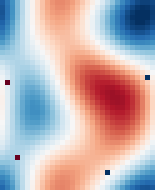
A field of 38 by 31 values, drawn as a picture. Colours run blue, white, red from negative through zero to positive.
Lone odd cells: 4, 2 higher and 2 lower than their neighbours. Ninth with the highest average: middle right. Stripes: none. Ninth with the lowest average: top right. Average level on the scale: 50%.
